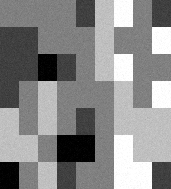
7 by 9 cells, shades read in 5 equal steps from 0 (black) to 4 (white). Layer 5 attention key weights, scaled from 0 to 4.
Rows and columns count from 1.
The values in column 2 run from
1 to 3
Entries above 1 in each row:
7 7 5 8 8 7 6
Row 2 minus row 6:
-2 -2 0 2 2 1 -2 -1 1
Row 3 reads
1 1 0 1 2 3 4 2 2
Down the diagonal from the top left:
2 1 0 2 1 2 4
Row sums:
19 19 16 21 22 20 19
